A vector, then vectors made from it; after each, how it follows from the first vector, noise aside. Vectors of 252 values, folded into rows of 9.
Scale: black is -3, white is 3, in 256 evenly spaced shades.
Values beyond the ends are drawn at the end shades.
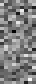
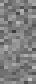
shrunk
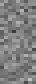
shrunk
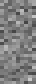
shrunk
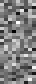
copied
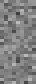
shrunk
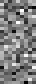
copied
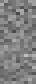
shrunk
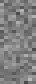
shrunk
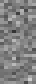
shrunk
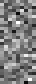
copied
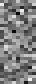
copied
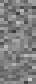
shrunk
